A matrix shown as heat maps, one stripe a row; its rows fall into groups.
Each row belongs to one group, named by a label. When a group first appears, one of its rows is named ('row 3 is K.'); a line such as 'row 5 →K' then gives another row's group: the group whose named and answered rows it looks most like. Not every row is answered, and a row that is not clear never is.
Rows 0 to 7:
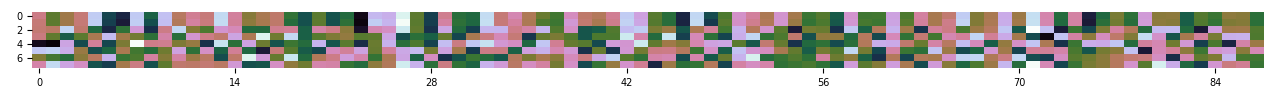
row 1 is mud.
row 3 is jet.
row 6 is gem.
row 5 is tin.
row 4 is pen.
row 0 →mud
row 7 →tin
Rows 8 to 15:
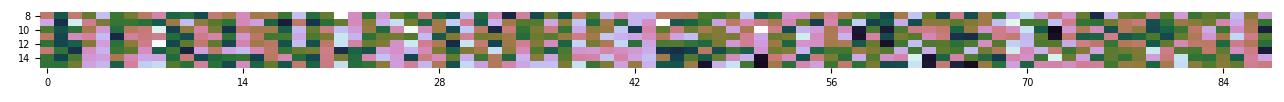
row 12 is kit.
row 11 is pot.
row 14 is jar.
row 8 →pot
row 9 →tin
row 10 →kit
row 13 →mud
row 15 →kit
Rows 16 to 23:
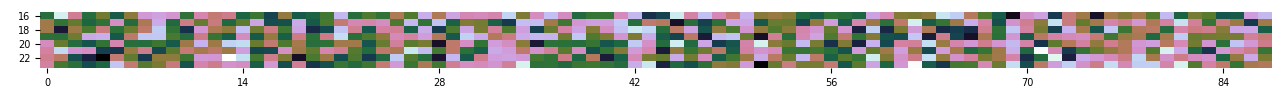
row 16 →pen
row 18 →pot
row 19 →kit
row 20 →jet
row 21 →tin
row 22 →jet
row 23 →jet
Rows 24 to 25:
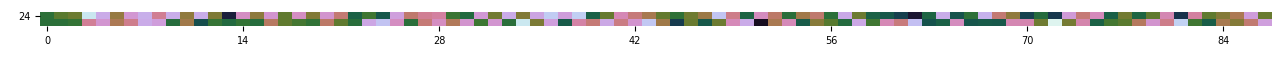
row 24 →kit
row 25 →jar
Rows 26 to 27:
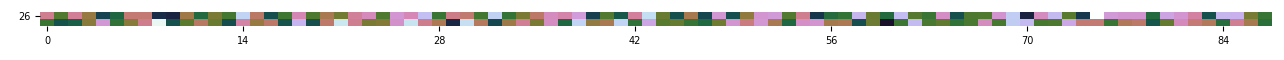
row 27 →kit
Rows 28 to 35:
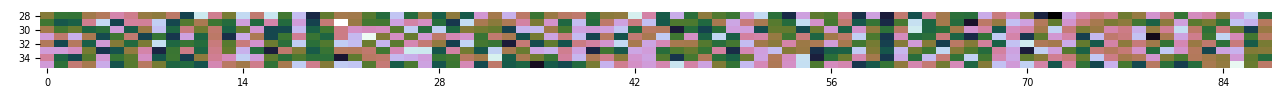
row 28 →jet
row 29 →kit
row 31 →tin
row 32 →pot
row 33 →tin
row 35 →pot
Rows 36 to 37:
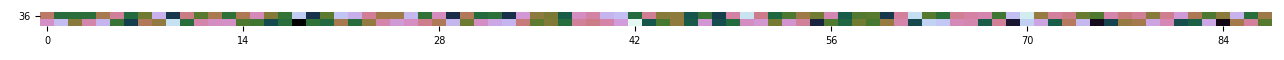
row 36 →gem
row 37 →mud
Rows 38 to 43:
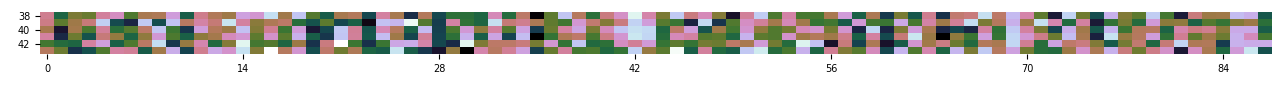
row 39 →mud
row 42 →kit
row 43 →jet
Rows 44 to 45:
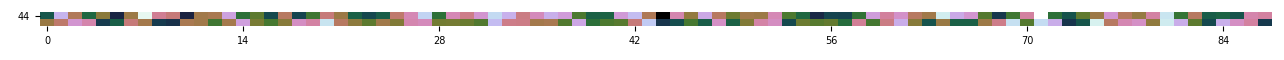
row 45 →tin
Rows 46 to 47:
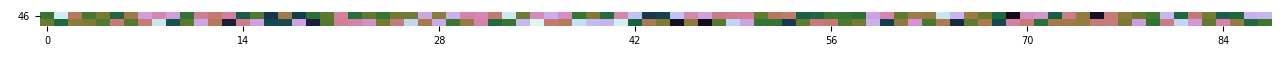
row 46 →pen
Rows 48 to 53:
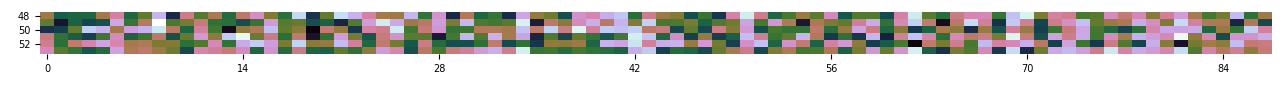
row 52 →pot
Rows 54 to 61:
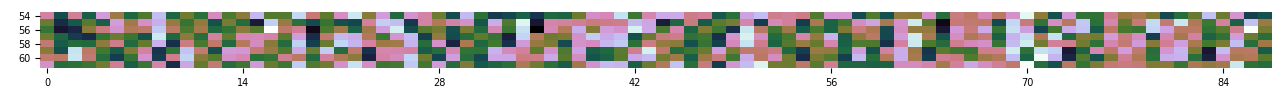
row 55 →jar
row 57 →gem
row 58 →gem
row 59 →tin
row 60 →tin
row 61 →gem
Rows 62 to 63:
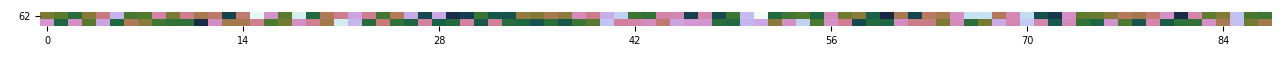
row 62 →gem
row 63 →pot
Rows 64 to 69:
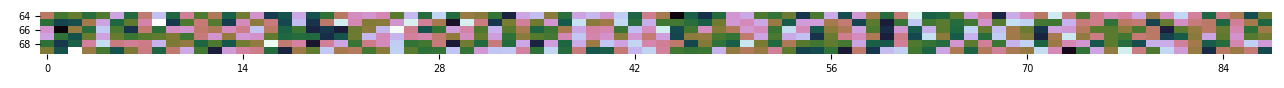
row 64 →gem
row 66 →mud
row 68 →jar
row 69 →tin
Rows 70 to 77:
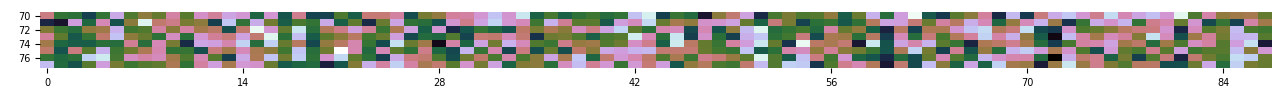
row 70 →jet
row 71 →pen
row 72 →gem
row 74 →jet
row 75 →pot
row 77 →mud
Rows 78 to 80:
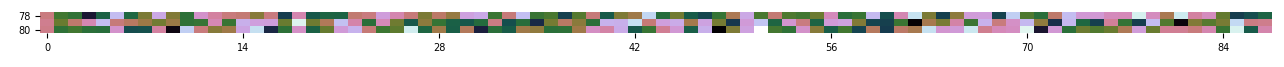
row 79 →pot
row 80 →gem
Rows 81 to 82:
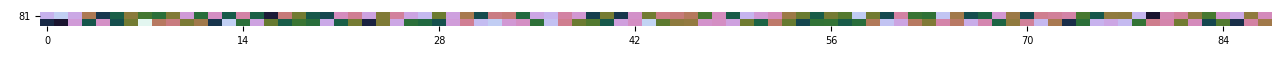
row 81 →tin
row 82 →pen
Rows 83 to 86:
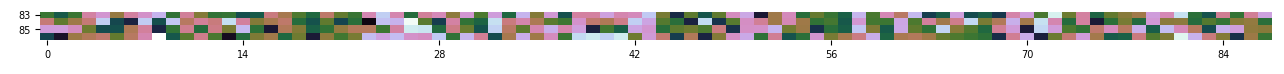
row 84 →mud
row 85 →tin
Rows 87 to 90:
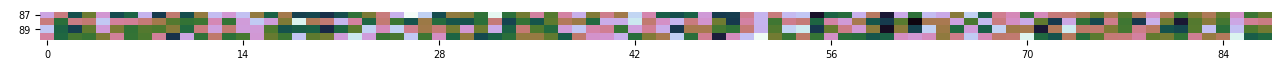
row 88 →pot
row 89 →mud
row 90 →gem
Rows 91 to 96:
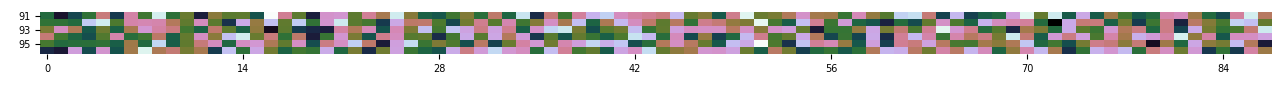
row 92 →kit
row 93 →pen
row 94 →jet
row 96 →pen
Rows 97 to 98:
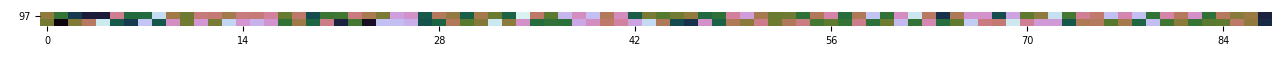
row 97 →gem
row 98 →mud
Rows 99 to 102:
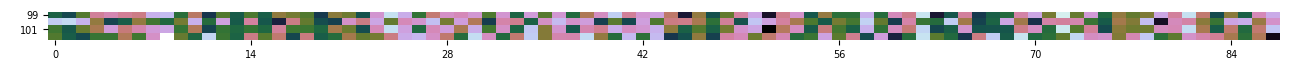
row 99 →jar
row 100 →tin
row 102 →kit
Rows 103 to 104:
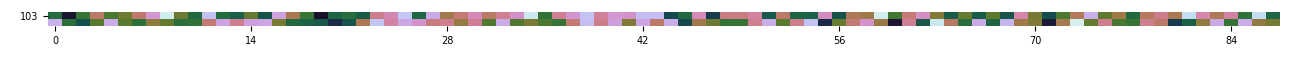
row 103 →jar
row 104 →mud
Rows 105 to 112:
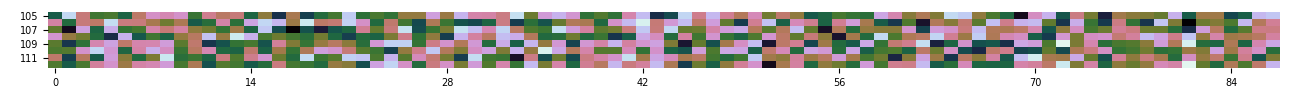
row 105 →pen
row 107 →pen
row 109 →jar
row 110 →kit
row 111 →pot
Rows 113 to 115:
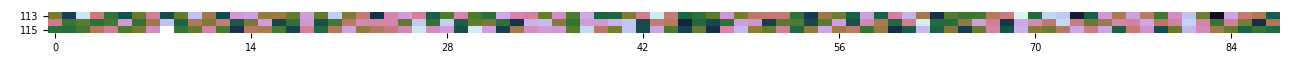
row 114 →gem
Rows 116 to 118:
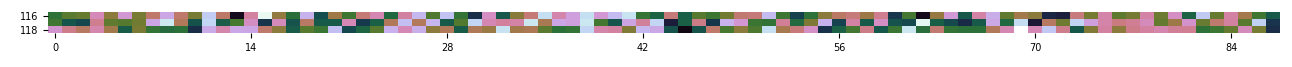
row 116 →gem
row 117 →kit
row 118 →mud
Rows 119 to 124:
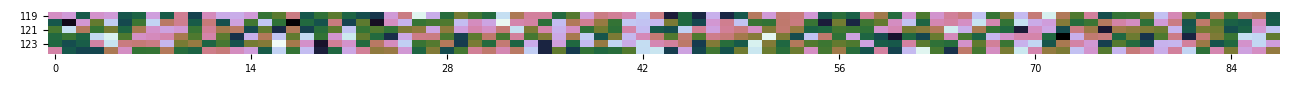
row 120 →pen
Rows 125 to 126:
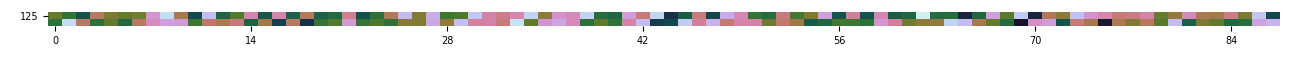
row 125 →kit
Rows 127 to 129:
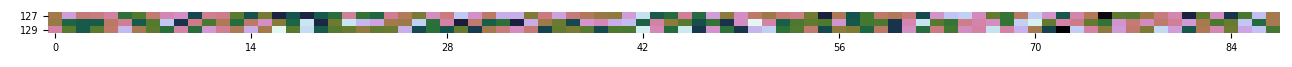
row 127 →pen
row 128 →gem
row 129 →jet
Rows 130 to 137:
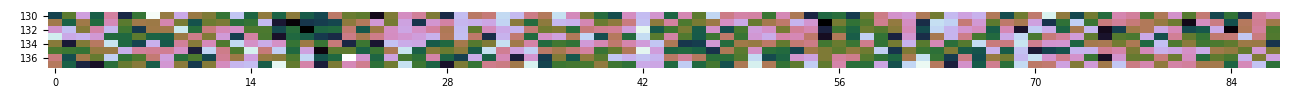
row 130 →pen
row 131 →pen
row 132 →mud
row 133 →tin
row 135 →jet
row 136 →pot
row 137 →jet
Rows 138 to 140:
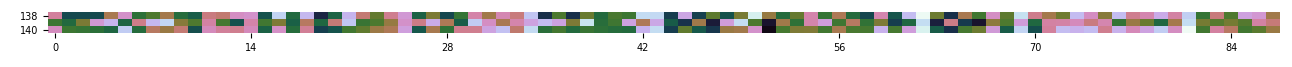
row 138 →jet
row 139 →kit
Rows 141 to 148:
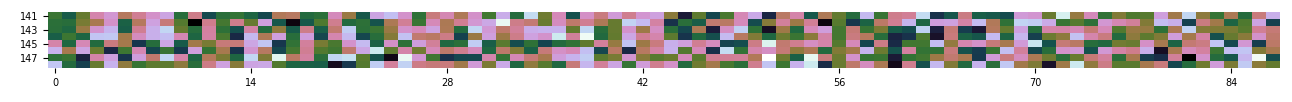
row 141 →jar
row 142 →pen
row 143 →kit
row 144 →kit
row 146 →tin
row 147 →kit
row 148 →mud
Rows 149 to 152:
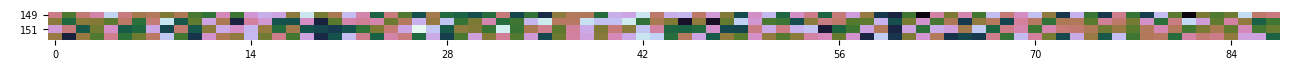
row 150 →gem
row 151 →mud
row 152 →pot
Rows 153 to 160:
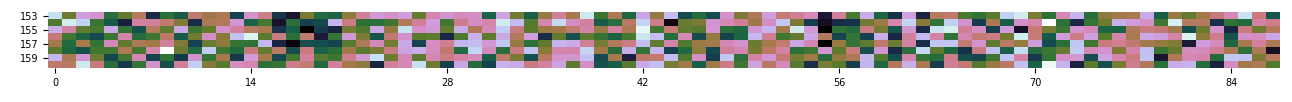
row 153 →tin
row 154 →pen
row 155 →mud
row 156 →jet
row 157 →pen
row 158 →kit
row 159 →tin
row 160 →tin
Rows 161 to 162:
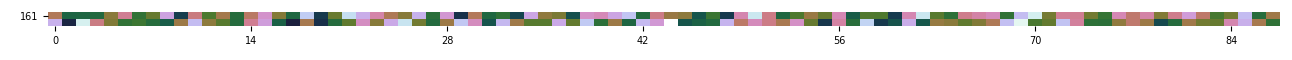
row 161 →gem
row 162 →tin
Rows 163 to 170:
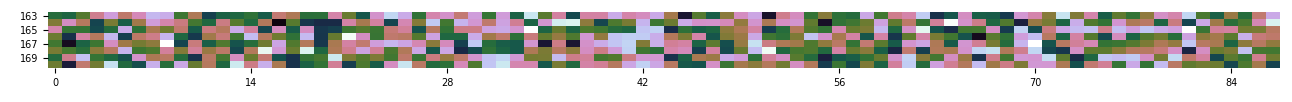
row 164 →pen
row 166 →pot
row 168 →gem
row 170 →mud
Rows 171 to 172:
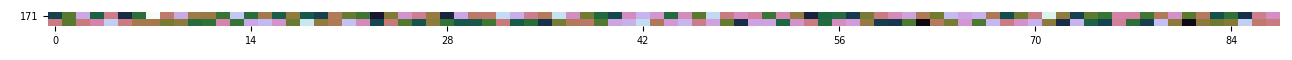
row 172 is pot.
